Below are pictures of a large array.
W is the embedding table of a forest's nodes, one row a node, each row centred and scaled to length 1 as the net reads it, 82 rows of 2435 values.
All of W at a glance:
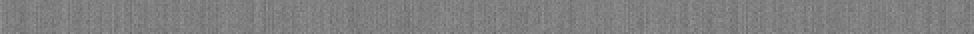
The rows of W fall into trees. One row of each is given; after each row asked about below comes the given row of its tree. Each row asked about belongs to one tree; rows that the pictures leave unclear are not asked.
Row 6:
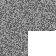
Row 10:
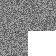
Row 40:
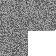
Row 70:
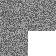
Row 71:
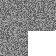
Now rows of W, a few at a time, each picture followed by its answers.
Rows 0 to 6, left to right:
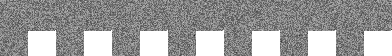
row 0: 6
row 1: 71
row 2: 70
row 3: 40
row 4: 70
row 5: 40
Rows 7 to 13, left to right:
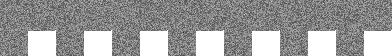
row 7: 10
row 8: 70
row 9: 6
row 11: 6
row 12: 71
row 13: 70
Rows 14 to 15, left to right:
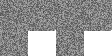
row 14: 70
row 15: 6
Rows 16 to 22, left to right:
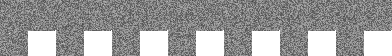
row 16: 71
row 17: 6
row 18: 71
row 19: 70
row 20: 71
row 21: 70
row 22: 70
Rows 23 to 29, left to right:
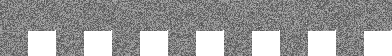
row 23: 70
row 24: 6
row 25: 6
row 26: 70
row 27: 6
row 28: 40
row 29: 70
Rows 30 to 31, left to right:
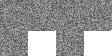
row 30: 10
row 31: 71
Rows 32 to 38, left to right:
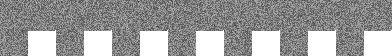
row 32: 71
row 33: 40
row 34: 71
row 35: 10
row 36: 71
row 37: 70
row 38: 70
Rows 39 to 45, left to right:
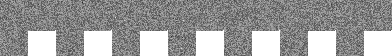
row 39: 71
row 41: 71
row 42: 40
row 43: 70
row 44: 6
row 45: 71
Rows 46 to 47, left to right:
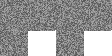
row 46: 10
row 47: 6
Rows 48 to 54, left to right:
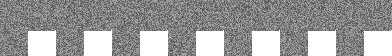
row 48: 10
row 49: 71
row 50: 6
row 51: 6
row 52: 71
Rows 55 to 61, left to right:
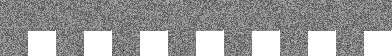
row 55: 71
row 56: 71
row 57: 6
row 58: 40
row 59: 40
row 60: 6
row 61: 6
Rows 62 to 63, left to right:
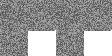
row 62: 70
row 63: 70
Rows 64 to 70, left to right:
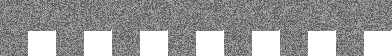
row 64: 10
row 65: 71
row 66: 40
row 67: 6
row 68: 40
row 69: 10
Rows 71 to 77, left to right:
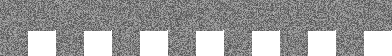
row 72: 6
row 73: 71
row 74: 70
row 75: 6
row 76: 71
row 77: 6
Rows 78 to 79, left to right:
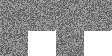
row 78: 70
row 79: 70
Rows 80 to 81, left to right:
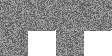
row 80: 71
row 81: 10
